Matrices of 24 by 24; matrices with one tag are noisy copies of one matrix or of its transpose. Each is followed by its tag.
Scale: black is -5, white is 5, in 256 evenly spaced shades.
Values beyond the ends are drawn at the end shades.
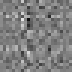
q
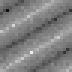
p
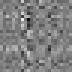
q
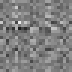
q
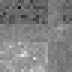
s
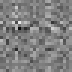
q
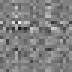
q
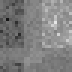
s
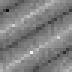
p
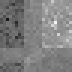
s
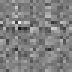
q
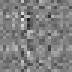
q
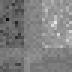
s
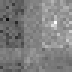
s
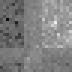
s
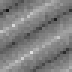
p
